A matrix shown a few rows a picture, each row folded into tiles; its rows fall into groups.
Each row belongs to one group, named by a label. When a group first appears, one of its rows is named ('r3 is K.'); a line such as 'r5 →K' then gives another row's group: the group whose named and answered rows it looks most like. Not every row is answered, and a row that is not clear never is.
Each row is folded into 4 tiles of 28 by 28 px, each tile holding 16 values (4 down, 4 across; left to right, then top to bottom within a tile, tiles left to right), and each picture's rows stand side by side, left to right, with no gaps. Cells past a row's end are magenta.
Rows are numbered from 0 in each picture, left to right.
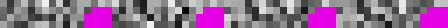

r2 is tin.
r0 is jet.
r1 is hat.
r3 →tin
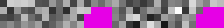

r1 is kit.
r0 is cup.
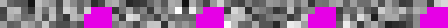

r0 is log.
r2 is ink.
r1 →kit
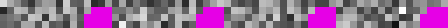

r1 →kit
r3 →ink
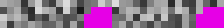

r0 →tin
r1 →log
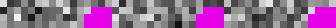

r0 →ink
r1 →log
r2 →ink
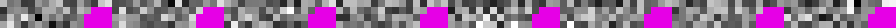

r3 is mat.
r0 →hat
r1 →ink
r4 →kit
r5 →kit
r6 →log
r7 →kit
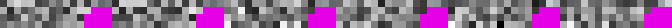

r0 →cup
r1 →cup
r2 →tin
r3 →tin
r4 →jet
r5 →jet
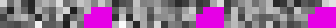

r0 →hat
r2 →jet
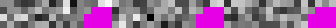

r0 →kit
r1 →hat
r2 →mat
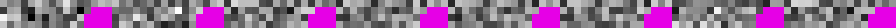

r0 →tin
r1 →hat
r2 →cup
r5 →mat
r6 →jet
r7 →cup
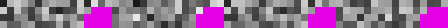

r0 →mat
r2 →mat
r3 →log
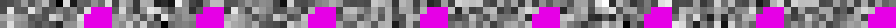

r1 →tin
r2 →ink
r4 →cup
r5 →jet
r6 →jet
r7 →cup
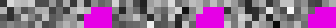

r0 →cup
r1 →hat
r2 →tin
